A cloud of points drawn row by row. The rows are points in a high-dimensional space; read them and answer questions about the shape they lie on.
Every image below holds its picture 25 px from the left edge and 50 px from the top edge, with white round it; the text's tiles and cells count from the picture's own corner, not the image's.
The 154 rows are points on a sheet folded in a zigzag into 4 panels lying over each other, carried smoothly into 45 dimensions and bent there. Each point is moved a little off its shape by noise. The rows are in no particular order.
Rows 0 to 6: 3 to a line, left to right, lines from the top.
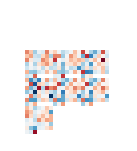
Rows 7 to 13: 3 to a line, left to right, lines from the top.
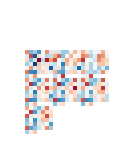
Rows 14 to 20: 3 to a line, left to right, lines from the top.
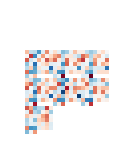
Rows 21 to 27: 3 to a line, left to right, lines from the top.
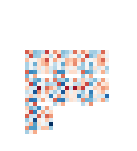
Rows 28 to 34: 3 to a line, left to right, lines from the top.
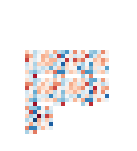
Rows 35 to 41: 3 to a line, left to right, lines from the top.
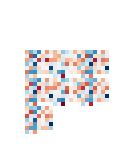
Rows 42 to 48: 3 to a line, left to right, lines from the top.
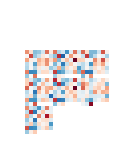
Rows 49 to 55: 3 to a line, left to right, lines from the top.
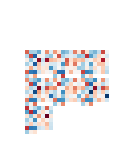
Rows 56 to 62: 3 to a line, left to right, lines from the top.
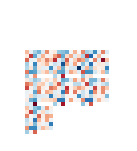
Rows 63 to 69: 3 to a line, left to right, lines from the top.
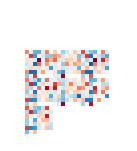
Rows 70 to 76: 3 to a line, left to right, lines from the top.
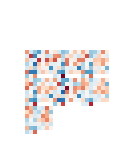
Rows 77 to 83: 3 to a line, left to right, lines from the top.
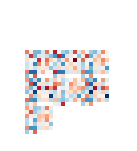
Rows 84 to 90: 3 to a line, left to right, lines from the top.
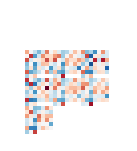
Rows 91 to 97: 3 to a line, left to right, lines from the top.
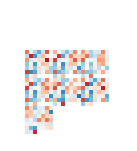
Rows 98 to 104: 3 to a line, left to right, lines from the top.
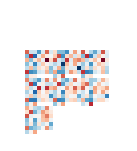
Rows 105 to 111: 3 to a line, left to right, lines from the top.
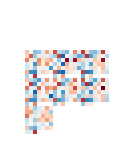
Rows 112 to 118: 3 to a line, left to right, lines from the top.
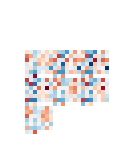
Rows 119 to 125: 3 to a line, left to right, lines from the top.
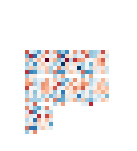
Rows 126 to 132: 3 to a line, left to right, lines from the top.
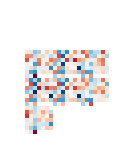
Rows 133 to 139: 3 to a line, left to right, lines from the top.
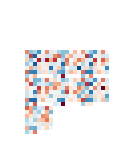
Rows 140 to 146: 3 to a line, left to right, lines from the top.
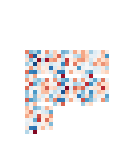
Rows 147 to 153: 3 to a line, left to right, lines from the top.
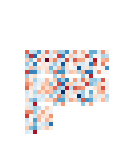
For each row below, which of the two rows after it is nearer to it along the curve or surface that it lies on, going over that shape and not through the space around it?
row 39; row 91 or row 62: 62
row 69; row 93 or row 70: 93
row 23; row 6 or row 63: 6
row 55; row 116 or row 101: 116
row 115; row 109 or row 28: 109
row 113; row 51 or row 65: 65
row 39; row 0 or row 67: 67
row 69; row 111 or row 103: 111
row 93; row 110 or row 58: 110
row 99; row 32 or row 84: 32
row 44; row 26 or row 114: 26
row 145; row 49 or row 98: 98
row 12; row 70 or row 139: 139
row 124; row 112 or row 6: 6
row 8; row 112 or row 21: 112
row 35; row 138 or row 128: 138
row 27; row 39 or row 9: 39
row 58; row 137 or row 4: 4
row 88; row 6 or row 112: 6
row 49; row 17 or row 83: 17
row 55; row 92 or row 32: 92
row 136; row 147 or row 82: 82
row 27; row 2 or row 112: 112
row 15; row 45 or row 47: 45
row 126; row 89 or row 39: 39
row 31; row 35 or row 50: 50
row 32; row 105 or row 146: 105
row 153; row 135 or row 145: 135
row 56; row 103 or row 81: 81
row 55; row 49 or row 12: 12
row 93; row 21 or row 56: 21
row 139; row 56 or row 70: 56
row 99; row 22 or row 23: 22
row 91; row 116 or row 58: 116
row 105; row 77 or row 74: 77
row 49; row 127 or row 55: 127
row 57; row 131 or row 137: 137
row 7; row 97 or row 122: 97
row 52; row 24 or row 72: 24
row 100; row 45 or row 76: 76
